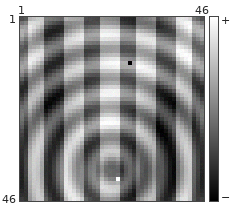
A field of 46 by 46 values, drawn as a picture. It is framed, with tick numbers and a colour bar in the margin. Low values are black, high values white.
Stripes: upright, repeating 5 times. Lone odd cells: 2, 1 higher and 1 lower than their neighbours. Rings: centred on the bottom middle.
